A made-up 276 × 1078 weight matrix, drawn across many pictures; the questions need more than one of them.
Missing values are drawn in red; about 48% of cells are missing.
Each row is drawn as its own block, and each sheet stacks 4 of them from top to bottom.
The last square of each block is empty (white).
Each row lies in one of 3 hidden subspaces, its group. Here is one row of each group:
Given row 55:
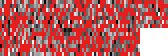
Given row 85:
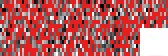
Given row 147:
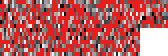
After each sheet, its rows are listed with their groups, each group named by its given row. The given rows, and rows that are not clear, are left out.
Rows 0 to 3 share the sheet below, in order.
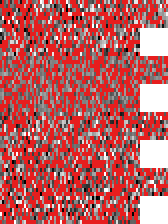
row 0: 55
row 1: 85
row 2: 55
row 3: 147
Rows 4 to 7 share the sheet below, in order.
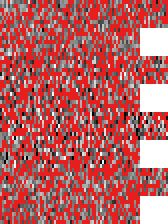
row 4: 85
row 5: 147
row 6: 85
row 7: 85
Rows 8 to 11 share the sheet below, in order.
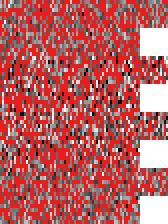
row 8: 55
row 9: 85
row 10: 85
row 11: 55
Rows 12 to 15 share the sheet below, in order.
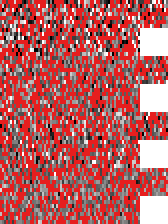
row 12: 55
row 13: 85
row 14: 55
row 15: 147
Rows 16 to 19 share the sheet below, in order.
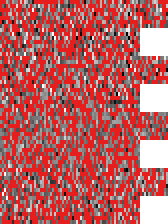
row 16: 147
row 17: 85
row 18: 85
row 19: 55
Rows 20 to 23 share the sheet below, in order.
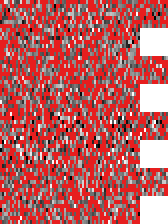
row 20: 147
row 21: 147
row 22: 147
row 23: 55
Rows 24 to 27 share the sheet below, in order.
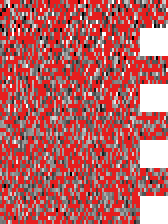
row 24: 147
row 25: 85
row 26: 147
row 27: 85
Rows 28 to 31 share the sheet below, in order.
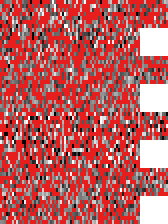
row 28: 147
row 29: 147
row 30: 85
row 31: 85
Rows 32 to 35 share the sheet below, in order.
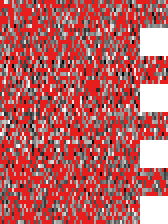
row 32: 147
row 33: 85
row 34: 147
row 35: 85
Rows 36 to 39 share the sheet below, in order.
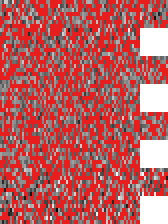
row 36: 147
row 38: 147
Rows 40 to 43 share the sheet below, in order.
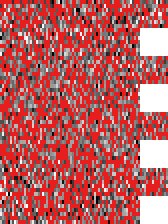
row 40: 147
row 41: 85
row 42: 55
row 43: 147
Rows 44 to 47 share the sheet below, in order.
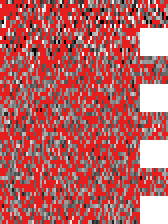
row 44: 55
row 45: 147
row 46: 147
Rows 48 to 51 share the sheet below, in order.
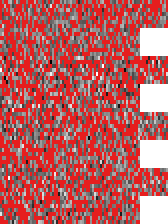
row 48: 55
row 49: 55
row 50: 85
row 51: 147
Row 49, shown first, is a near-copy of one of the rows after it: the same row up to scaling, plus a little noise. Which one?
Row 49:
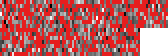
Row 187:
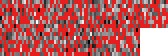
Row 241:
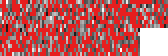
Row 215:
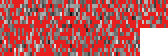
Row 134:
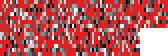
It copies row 241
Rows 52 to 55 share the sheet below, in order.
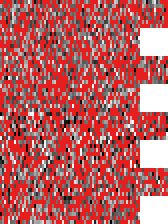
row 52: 85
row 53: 85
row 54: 147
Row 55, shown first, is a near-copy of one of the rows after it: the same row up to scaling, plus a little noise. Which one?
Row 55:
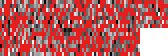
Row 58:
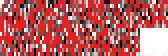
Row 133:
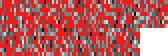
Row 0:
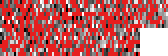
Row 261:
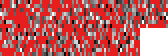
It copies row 133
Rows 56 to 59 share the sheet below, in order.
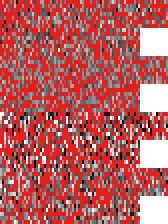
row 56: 55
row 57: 55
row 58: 55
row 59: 55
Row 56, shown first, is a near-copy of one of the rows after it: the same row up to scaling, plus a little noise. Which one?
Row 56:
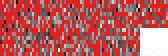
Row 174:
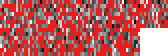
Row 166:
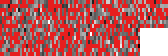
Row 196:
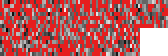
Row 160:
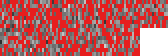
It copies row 196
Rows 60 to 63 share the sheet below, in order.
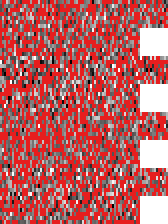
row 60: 85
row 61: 85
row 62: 85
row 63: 147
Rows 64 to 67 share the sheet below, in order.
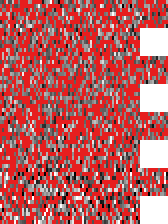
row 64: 147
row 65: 85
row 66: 147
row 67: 147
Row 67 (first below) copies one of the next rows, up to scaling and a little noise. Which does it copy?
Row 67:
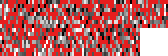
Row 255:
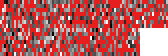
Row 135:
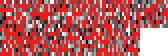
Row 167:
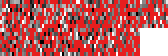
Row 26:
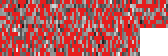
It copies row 26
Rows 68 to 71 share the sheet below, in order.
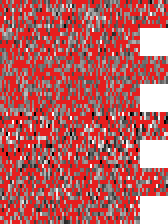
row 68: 85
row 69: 147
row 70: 85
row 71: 85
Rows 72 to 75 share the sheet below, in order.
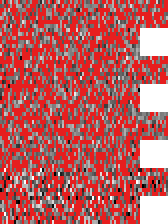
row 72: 147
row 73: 55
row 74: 147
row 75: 147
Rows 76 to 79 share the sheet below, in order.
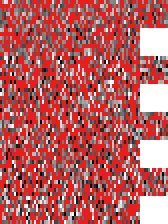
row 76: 147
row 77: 147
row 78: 55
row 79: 85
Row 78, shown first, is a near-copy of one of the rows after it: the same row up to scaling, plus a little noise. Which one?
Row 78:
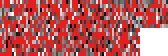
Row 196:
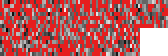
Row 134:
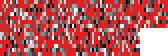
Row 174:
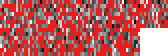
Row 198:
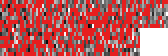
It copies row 134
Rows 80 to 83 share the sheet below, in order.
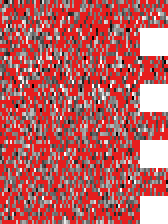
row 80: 147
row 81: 147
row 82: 55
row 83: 85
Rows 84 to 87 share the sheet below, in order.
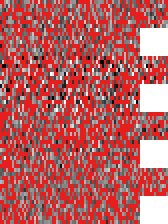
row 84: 147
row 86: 147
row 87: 55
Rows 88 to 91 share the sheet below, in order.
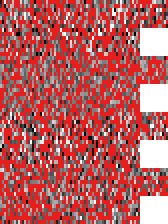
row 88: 147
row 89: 55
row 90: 147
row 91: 55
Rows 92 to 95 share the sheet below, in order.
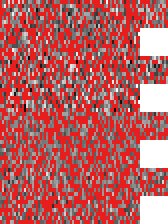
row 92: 55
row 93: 55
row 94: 55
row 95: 55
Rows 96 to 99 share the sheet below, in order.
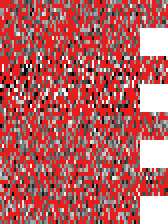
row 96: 147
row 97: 55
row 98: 55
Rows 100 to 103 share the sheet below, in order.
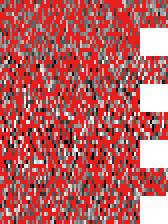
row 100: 85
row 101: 55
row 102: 55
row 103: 85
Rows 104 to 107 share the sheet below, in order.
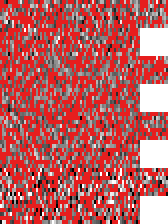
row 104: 85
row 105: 85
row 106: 55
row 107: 147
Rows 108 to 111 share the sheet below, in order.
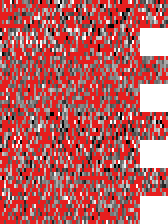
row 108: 147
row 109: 85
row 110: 147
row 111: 55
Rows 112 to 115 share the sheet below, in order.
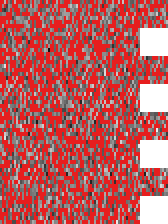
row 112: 85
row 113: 85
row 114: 55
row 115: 55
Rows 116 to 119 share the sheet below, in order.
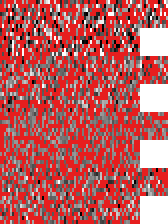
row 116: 85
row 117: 85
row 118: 85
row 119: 85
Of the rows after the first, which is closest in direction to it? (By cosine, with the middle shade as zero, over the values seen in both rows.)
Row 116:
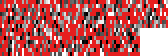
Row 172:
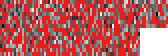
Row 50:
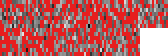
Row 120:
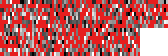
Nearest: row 50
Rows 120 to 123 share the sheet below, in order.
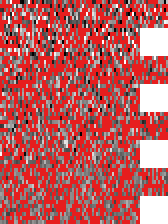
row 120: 85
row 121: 85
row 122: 55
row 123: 85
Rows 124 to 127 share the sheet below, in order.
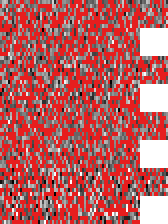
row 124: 85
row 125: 147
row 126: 147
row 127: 55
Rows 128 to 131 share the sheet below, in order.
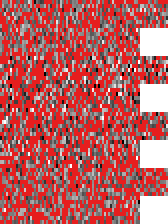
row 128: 85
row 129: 85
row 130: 85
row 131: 55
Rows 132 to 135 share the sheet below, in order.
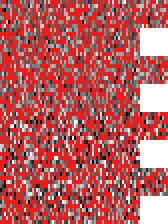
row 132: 85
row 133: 55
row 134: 55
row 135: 147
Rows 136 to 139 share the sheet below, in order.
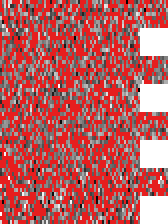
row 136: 55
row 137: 55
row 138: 55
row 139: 147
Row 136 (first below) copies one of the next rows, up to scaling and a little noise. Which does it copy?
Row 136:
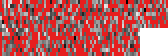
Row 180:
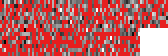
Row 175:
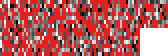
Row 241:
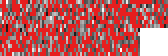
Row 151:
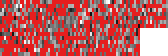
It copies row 175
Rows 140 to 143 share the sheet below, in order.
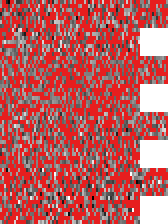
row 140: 55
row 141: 55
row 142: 55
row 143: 147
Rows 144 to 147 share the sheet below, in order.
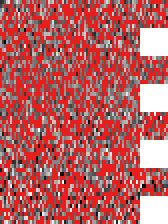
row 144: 55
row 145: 55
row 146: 55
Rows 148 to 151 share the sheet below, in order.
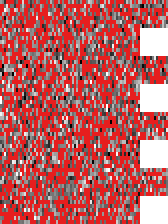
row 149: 55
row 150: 55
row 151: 55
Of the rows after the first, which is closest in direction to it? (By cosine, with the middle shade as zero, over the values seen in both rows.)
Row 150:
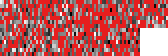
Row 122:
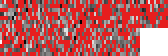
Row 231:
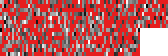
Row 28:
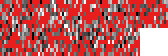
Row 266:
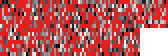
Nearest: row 231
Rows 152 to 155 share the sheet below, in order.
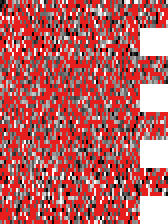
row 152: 55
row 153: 85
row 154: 55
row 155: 85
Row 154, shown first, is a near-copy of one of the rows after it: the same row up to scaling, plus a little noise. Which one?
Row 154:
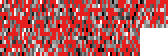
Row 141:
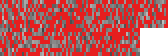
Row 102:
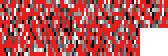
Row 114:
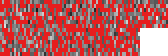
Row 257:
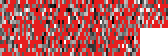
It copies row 141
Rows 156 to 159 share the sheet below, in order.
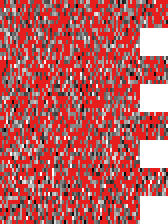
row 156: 85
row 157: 147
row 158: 85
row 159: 85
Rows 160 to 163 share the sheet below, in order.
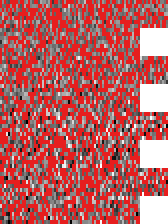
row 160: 55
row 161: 147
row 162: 85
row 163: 85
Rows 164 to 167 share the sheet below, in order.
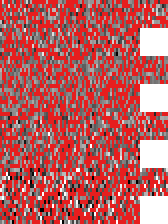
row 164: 55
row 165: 55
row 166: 55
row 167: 147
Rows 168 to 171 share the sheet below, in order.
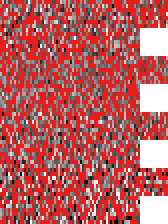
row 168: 85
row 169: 85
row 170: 55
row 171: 55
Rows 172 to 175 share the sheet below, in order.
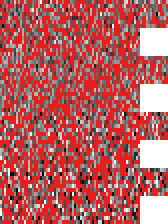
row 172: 55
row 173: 55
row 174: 55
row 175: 55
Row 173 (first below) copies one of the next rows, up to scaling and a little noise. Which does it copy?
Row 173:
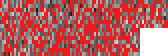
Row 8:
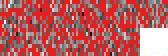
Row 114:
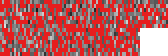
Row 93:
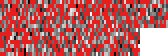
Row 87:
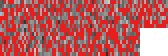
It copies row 114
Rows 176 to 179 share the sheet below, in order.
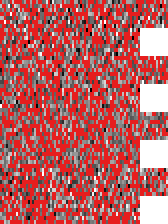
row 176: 55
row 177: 55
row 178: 85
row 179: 55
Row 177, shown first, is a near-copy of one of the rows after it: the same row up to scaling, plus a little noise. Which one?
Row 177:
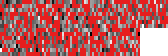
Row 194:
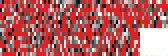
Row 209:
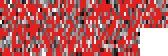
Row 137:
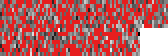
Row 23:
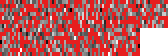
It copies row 137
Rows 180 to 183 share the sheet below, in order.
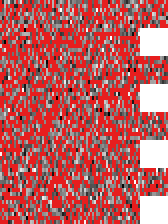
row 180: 55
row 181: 85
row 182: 55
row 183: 85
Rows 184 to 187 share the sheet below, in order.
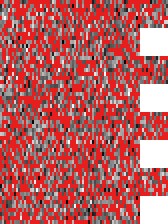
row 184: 85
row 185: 85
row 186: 147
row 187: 55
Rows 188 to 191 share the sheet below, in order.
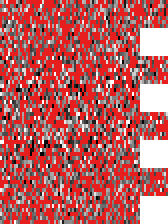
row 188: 85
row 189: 147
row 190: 147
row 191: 147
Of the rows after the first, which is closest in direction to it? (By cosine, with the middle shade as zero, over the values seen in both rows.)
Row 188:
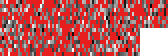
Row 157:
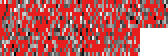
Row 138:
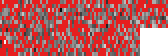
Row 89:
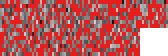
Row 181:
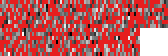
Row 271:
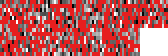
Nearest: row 181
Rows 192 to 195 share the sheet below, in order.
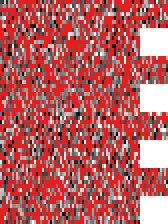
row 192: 85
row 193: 85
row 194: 55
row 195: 85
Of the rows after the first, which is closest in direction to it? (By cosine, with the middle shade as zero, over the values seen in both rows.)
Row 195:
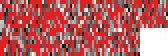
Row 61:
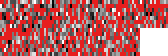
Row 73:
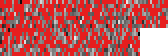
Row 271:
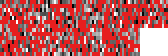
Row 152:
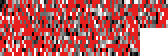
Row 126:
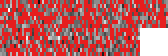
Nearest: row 61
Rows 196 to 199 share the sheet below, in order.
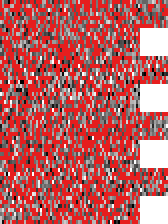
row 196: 55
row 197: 147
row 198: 55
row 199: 147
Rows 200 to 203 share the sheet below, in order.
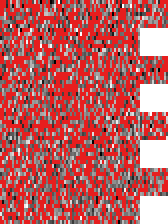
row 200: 147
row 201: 147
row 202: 85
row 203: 147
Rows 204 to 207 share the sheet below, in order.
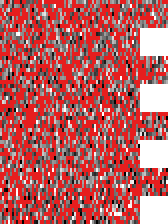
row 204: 147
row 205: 85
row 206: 55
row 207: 85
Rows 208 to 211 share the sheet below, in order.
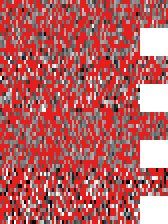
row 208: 55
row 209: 55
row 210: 147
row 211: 85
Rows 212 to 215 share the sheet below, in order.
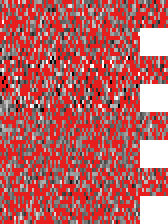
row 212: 55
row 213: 55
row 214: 85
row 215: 55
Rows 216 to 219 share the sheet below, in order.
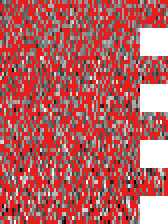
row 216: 55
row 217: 55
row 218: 147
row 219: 85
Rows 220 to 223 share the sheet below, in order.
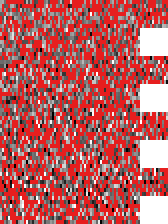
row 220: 55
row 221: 85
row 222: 85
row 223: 85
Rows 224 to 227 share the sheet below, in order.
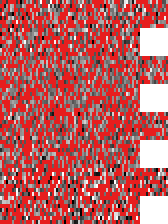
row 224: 55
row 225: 85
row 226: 147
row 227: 85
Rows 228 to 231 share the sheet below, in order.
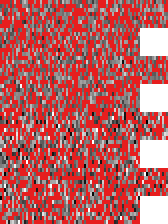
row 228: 55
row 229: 147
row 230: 85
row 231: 55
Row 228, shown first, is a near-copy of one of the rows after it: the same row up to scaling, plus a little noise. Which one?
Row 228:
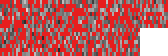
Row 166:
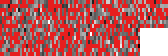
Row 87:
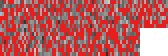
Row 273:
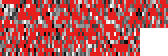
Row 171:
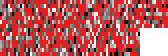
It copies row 87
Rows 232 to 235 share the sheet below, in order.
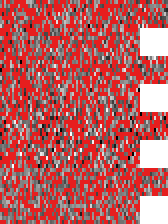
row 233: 55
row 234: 147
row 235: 85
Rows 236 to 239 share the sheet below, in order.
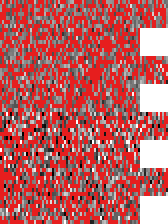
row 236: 147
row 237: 147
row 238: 147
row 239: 85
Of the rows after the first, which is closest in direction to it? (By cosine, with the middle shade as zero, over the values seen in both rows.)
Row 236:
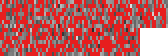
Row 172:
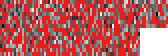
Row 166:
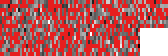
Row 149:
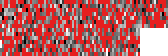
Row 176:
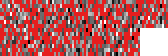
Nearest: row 166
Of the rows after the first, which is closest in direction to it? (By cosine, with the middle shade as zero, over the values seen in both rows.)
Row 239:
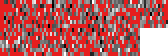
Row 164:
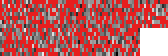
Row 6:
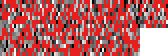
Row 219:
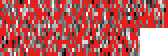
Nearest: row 164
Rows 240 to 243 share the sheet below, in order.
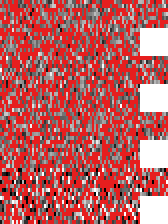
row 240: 147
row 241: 55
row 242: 147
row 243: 55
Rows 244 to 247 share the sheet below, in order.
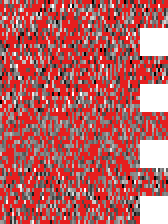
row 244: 85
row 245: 147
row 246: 55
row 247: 85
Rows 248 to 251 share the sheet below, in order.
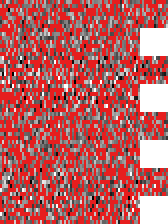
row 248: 147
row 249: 55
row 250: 85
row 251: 147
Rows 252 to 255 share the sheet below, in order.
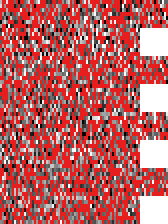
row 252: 147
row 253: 147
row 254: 85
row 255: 147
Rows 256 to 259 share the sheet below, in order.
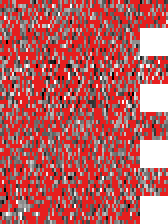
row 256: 85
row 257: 55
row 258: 147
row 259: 55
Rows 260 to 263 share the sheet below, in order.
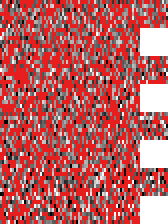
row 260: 147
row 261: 55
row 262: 85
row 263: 85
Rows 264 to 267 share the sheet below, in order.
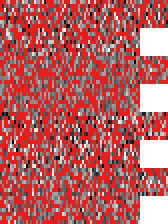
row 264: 85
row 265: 85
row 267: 85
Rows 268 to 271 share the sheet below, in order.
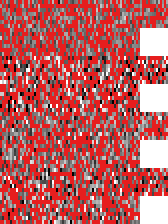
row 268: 147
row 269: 85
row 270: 55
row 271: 85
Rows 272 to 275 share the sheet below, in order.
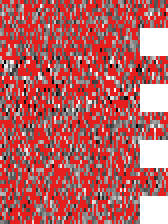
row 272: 85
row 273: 55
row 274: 147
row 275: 85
